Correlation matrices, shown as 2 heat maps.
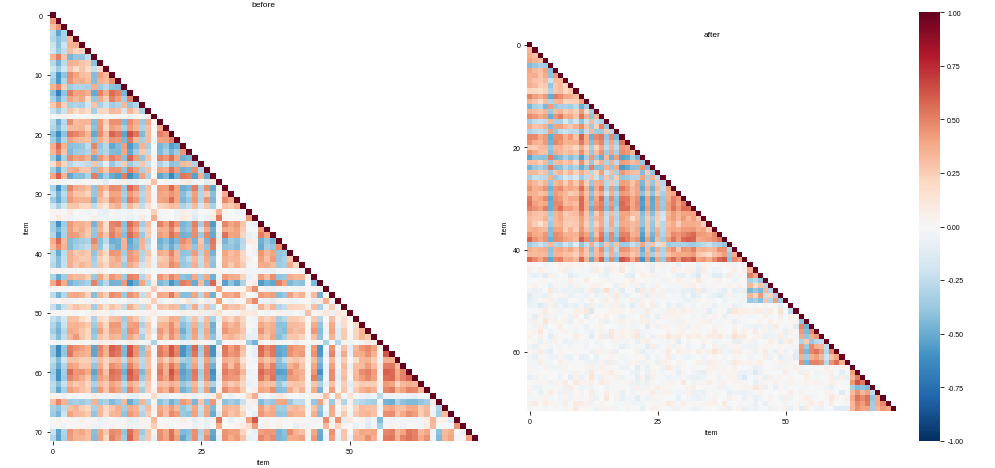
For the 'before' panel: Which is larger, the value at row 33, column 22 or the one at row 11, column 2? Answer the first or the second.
the first
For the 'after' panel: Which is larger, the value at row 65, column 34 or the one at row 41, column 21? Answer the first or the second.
the second
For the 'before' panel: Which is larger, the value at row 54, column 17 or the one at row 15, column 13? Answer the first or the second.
the first
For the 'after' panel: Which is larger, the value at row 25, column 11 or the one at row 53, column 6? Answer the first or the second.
the first
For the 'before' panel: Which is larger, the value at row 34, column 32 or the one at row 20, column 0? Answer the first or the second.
the first
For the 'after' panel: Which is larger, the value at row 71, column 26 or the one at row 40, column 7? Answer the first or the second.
the second
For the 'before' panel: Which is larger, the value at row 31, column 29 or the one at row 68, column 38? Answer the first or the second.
the first
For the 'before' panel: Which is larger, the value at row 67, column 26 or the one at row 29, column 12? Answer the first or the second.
the first
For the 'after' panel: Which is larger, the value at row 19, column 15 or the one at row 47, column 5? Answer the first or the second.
the second
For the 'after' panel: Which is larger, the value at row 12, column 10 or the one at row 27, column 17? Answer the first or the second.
the second
